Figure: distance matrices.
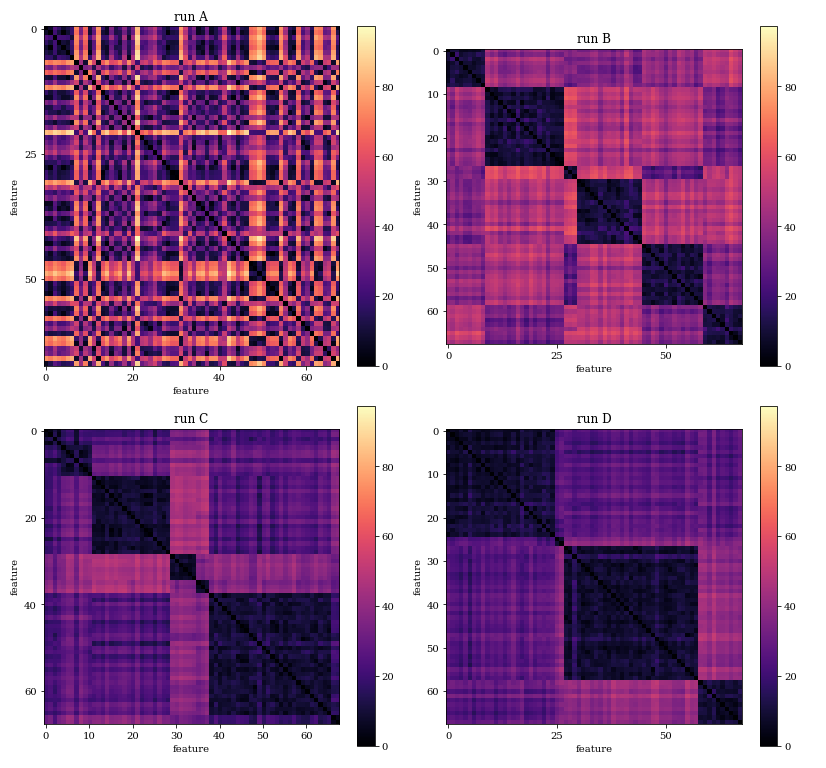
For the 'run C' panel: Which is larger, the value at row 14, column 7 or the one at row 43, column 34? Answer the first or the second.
the second
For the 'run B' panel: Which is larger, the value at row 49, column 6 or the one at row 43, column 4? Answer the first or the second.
the first
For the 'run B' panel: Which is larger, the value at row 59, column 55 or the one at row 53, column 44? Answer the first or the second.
the second
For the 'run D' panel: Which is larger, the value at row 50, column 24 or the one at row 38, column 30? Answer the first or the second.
the first
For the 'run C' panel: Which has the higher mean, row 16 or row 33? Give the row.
33
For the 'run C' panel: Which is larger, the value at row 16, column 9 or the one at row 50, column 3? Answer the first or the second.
the first
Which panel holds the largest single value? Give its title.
run A
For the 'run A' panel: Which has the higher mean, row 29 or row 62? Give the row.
62
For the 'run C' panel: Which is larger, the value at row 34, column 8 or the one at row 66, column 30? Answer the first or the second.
the first
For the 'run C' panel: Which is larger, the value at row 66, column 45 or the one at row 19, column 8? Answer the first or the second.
the second
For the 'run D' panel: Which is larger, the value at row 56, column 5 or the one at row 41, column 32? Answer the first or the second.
the first
